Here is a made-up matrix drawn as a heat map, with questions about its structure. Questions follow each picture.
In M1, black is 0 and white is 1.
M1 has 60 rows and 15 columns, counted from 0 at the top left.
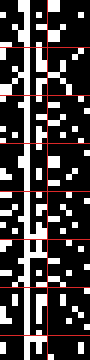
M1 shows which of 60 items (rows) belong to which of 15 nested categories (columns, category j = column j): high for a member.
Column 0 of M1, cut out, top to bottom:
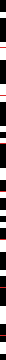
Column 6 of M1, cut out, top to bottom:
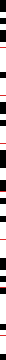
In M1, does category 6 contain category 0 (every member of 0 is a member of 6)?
yes
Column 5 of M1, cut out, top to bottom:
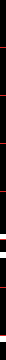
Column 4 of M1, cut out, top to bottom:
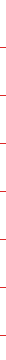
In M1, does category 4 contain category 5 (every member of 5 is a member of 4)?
yes
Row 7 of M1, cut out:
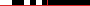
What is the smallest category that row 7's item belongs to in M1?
1
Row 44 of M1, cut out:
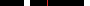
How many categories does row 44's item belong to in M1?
2
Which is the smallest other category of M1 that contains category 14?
4
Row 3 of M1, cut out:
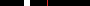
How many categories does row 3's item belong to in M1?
1
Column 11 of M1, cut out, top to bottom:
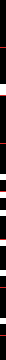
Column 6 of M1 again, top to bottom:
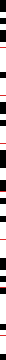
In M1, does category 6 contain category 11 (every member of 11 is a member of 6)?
yes
